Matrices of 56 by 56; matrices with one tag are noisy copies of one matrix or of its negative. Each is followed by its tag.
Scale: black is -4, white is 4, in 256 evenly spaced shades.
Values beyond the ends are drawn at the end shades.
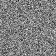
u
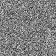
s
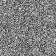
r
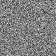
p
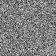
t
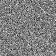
p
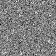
u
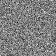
p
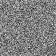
t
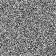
t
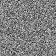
s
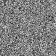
r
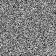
t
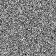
u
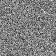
p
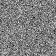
u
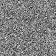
s
